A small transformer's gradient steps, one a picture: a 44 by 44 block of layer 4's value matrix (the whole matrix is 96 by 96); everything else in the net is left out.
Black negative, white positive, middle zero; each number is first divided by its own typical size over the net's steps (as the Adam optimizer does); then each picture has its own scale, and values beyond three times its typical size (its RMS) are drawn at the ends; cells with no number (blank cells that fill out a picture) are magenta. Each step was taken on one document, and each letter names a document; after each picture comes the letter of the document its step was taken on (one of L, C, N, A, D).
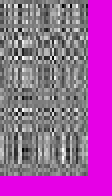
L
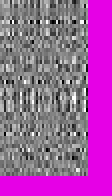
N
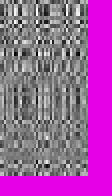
L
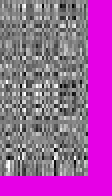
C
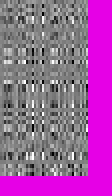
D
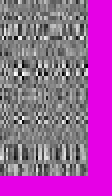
L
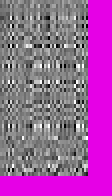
N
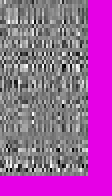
L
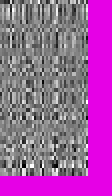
C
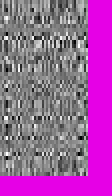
N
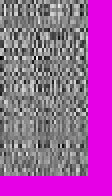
L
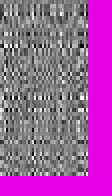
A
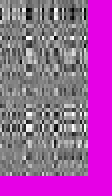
C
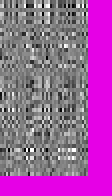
N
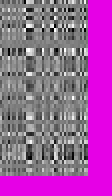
C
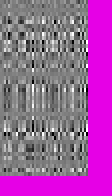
D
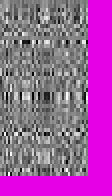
A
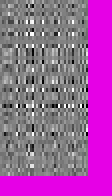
D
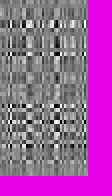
C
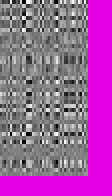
C
